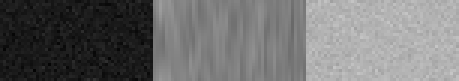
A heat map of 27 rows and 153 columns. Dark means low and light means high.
The table splits into one row of 3 panels. Panel 1,1: very low, fine-grained, faint in contrast. Panel 1,2: middling, streaked downward, faint in contrast. Panel 1,3: high, fine-grained, faint in contrast.
